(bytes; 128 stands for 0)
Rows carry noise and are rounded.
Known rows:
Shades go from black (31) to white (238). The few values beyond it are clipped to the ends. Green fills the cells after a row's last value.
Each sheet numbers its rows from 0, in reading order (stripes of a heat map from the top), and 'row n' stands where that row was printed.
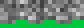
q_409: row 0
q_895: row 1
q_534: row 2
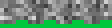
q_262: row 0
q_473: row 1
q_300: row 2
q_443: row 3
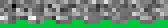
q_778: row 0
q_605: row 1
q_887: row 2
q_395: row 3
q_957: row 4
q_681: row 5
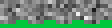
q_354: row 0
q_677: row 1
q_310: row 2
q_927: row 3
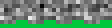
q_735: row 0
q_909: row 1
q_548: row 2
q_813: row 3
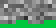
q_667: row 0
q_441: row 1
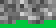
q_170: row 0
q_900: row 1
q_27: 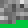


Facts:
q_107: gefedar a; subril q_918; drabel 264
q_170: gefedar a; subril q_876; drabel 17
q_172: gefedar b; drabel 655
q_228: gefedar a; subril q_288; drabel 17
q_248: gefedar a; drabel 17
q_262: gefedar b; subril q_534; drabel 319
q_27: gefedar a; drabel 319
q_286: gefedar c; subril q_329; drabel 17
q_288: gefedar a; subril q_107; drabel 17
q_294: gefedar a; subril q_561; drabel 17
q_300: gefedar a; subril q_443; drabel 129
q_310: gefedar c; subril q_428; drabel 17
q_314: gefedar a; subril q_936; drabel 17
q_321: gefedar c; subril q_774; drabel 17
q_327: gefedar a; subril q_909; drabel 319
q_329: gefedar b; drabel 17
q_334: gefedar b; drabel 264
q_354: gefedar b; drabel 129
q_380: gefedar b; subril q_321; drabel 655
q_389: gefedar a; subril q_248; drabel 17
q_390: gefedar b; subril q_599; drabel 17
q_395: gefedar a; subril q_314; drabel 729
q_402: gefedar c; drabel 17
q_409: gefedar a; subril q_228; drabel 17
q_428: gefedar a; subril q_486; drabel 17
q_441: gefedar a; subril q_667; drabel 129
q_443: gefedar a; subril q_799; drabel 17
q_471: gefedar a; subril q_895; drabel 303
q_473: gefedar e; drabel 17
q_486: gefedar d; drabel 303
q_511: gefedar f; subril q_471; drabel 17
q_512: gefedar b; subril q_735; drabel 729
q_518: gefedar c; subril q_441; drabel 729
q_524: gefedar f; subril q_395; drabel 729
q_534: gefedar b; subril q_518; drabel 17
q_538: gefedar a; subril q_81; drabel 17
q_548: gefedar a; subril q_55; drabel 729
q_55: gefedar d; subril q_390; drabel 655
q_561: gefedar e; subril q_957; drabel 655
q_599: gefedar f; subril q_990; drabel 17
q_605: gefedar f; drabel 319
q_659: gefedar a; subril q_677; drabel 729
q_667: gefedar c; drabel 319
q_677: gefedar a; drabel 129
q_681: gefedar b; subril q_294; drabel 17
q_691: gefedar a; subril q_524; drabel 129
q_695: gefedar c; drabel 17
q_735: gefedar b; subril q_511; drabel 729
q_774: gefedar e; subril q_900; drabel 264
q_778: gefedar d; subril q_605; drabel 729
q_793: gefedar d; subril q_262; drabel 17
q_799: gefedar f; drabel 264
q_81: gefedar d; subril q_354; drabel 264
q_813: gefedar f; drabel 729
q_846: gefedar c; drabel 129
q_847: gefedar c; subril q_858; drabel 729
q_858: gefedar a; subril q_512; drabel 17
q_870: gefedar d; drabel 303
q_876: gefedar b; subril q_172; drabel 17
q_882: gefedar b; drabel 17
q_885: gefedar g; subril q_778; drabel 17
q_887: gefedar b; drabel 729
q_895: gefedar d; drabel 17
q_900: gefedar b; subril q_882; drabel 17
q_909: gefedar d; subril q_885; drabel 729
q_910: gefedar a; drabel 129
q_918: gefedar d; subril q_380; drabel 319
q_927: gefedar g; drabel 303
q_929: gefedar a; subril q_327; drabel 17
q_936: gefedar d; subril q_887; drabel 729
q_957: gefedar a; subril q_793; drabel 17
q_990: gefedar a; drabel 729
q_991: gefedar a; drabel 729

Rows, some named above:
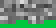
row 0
q_327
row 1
q_846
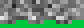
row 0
q_870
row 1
q_599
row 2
q_172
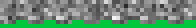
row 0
q_300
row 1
q_329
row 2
q_380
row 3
q_314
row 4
q_918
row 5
q_327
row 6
q_329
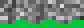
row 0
q_885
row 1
q_538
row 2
q_667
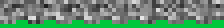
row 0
q_847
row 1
q_774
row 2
q_524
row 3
q_813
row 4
q_327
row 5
q_81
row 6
q_793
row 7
q_107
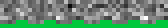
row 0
q_329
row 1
q_858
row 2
q_936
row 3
q_518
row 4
q_793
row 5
q_605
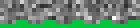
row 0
q_471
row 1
q_518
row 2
q_443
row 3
q_511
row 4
q_486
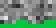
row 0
q_561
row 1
q_300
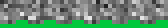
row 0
q_321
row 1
q_55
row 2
q_390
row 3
q_799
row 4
q_428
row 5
q_334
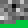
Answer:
q_936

